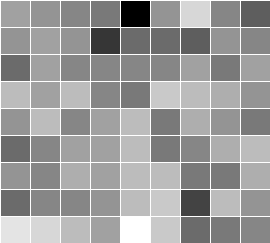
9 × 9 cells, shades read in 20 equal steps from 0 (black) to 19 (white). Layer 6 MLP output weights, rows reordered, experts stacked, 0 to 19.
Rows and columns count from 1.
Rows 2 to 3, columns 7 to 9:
7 11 10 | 12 9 12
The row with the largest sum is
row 9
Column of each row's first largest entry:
7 2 2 6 2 5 5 6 5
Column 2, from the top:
11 12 12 12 14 10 10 10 16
